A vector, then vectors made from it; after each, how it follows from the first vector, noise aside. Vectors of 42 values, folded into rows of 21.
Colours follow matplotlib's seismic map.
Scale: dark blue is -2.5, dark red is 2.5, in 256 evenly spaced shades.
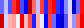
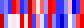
copied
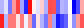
shrunk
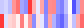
shrunk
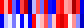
negated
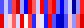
copied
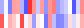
shrunk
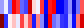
copied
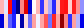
negated
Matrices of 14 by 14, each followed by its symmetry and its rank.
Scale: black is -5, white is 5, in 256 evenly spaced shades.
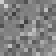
symmetric, full rank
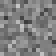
antisymmetric, full rank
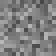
antisymmetric, full rank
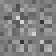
symmetric, rank three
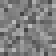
antisymmetric, full rank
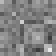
symmetric, rank three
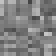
neither, rank three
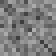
symmetric, full rank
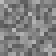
symmetric, full rank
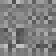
neither, rank three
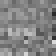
neither, rank three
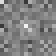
symmetric, rank three
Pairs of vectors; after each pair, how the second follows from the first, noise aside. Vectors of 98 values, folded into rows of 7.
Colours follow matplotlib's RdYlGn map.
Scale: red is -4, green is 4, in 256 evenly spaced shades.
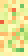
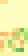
partly zeroed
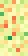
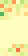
partly zeroed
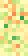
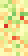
negated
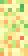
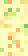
partly zeroed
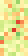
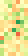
negated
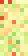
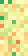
negated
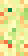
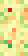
negated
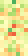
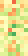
negated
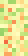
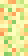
negated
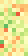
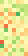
negated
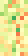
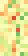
negated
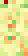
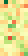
negated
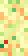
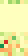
partly zeroed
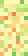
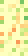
partly zeroed
